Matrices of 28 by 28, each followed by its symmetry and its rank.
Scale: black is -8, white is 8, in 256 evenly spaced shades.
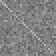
symmetric, full rank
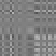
symmetric, rank two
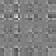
symmetric, rank two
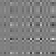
neither, rank one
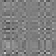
neither, rank two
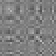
symmetric, rank three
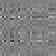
neither, rank two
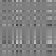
neither, rank one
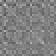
symmetric, rank three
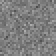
symmetric, full rank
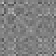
symmetric, rank three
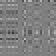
neither, rank two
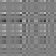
neither, rank one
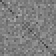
symmetric, full rank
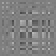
symmetric, rank two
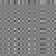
neither, rank one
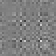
symmetric, rank two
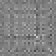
symmetric, rank three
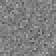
symmetric, full rank
